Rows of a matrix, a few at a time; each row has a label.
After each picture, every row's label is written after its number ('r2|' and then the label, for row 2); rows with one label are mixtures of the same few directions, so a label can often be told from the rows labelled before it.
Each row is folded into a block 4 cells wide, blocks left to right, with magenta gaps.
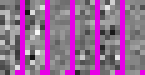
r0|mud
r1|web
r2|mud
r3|web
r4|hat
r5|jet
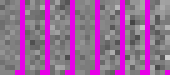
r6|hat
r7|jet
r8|hat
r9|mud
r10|jet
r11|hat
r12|hat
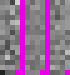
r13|web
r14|hat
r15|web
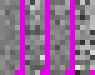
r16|web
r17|hat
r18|web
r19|web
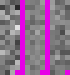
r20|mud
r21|hat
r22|web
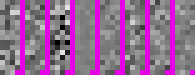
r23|mud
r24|mud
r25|jet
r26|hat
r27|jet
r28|hat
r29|jet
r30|jet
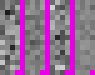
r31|jet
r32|jet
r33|hat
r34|jet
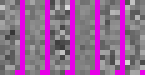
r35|hat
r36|web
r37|jet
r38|web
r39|mud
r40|jet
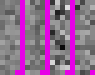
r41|jet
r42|web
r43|jet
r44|jet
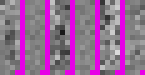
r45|hat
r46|mud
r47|web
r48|web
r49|web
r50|jet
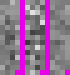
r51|hat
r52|jet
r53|mud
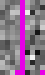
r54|mud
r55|web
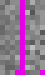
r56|hat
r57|web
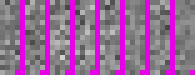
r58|web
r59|jet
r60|jet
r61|web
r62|hat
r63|mud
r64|mud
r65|web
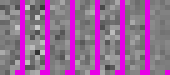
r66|mud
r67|jet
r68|hat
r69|mud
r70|hat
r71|hat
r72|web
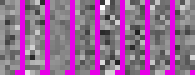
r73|hat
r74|web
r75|mud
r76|web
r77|jet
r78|web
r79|jet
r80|hat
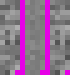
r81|mud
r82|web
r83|mud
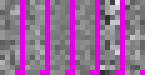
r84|mud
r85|web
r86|web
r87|mud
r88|web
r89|hat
